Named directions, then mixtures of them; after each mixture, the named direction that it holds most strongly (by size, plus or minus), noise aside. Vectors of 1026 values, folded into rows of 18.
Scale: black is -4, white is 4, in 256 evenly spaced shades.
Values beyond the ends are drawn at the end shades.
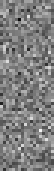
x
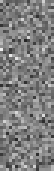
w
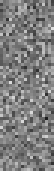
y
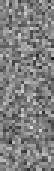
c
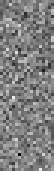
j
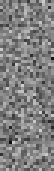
c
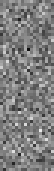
x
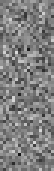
j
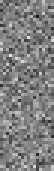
w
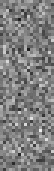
x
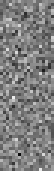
j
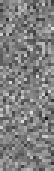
y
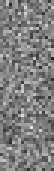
c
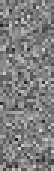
x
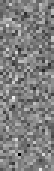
j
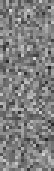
x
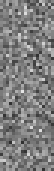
c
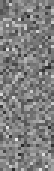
j
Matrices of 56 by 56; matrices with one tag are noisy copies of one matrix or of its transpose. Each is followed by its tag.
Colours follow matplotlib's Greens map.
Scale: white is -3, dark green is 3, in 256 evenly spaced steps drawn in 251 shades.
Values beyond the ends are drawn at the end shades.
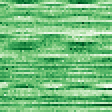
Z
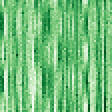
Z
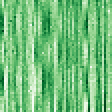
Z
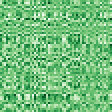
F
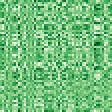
F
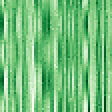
Z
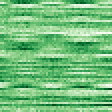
Z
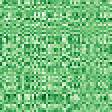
F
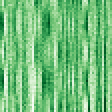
Z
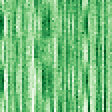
Z
